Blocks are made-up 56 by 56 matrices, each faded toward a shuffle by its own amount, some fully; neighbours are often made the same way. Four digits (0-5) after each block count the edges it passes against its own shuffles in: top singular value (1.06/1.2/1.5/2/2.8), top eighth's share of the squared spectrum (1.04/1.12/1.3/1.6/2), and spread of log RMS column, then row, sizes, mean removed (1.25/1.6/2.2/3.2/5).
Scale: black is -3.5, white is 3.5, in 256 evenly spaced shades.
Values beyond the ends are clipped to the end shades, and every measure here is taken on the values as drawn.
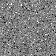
0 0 0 0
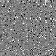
4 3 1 1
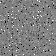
2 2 1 0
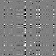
5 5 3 3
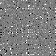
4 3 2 1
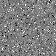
1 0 0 0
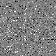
1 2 0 2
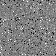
1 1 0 1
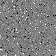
0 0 0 0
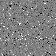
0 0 0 1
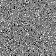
0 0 1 0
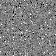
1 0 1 0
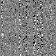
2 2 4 0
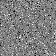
0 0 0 0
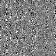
1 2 3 0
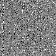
1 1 2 0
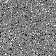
2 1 0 0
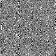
1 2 3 0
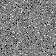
1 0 0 0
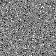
0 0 1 0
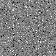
1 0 0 0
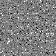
3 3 1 1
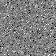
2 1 0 0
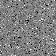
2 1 0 0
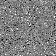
2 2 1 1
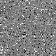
3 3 1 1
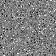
2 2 0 0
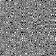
4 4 2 2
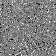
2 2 0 0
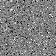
2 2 0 0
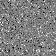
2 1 0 0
